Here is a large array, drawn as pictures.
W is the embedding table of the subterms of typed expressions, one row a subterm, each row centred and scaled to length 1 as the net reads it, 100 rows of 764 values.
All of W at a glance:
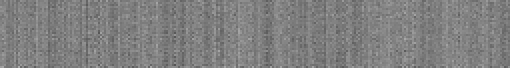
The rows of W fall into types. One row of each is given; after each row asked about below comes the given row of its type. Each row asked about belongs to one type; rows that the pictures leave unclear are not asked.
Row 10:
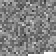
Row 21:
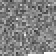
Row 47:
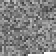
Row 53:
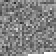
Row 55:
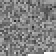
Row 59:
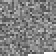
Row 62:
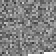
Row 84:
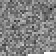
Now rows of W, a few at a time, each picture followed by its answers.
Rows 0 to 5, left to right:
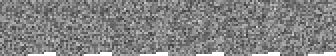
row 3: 10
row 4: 62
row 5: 21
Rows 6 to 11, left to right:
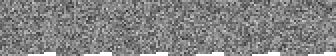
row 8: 47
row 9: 21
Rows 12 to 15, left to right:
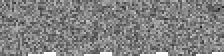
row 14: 47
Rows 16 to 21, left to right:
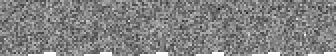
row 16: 10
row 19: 84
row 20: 62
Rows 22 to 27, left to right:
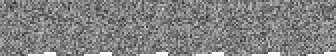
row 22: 84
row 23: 59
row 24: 21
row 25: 62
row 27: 84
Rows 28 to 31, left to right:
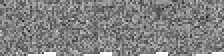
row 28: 53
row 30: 55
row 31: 62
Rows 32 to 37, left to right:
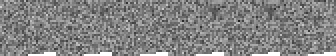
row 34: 53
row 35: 55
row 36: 55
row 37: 62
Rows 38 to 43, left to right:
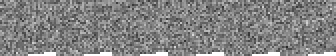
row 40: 10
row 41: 59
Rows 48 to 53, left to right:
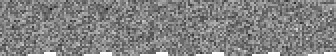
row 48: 84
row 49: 84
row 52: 47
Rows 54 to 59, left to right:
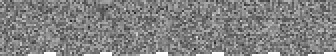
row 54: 21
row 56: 62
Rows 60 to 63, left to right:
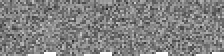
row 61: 55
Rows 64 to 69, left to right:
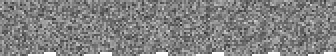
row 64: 47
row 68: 10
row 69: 10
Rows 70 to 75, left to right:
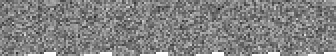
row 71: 62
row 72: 47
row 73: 84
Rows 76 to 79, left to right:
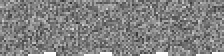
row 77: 53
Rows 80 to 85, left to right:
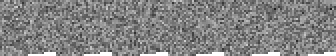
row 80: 47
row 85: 55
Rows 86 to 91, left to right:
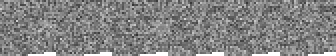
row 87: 10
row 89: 47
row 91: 59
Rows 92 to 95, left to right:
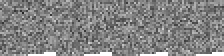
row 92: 10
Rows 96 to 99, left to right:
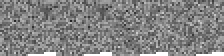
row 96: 55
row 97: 55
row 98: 47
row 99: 10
